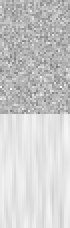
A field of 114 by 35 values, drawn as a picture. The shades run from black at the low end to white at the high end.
The table splits into 2 rows of 1 panel. Panel 1,1: high, fine-grained. Panel 2,1: very high, streaked downward, faint in contrast.
